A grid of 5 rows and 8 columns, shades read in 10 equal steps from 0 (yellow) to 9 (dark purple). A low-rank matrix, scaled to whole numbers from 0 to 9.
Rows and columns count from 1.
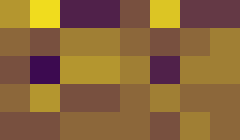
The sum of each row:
40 39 41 39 42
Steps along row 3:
up down same up up down same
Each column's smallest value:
3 0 3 3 4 1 4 4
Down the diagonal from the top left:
3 6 3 6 5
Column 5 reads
6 5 4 5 5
